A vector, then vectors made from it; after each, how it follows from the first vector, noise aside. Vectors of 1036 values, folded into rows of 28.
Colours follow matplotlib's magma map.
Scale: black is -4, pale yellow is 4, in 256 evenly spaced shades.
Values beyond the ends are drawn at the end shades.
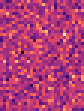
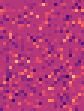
partly zeroed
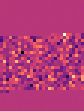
partly zeroed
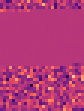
partly zeroed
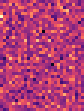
wrapped around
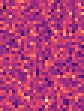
wrapped around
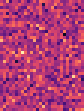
sign-scrambled
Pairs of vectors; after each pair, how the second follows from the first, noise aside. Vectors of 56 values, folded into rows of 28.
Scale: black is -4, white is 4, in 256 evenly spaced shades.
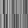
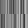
reversed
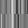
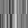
reversed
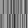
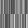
sign-scrambled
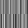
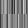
reversed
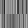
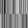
sign-scrambled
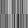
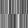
sign-scrambled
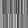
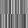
reversed
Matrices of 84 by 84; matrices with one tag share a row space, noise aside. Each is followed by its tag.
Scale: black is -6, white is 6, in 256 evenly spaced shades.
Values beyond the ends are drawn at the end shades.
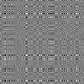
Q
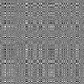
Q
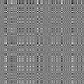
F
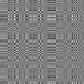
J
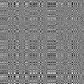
J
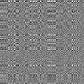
J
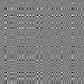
F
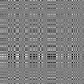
J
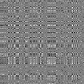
J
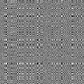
F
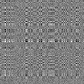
Q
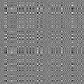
F
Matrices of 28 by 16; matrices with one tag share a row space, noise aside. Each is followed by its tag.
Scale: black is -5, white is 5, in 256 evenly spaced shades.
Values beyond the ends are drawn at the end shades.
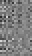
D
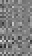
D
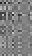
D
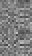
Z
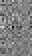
D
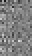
D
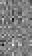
D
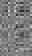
Z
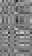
Z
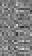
Z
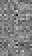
Z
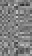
Z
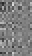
D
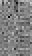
Z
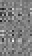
D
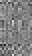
D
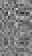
Z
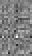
Z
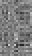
Z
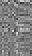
Z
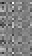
D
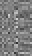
Z
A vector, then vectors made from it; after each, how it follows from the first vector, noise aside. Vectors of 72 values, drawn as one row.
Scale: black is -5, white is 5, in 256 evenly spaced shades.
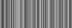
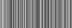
sign-scrambled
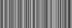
reversed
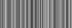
wrapped around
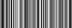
scaled up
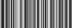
scaled up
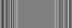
partly zeroed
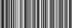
scaled up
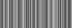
reversed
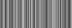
reversed
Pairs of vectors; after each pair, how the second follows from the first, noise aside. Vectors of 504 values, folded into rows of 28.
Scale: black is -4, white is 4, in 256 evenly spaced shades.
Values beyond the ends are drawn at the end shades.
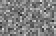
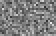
shuffled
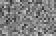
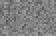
shrunk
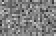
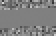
partly zeroed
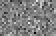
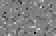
partly zeroed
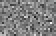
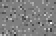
partly zeroed
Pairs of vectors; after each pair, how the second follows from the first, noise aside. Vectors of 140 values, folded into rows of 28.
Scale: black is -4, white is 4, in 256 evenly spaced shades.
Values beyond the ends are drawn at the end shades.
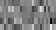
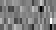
negated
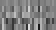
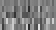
negated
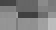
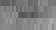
shrunk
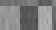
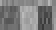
negated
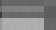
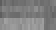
shrunk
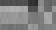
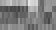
negated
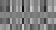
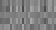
shrunk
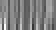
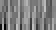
negated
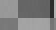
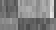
negated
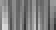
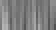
shrunk
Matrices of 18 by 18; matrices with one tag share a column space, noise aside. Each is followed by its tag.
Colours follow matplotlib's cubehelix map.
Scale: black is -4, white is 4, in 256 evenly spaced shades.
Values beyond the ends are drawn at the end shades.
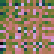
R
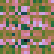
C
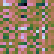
R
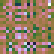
R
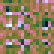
C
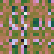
C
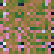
R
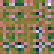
R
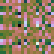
C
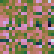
C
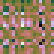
C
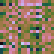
R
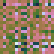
R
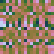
C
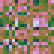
C
